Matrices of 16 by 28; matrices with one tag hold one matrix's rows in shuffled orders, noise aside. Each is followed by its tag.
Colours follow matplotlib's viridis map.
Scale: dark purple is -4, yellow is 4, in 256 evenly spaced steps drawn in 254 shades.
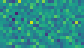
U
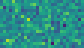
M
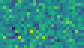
U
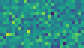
M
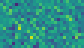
U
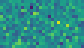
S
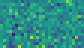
U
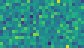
S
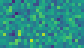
U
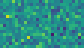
M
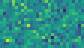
M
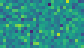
S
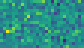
M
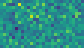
U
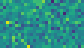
M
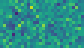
U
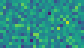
S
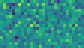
U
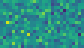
M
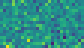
M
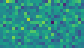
M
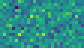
U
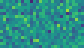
S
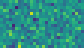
U
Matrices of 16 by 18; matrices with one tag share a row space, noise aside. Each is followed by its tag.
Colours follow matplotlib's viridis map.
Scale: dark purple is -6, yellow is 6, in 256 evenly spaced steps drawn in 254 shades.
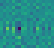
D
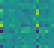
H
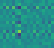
D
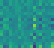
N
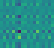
D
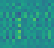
D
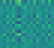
D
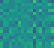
N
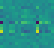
H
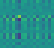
D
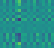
D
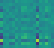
H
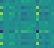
H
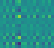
D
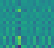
D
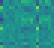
H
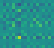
D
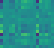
H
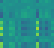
H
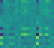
H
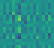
D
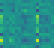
H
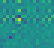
D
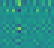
D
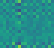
D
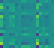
H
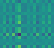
D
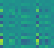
H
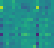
H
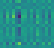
D
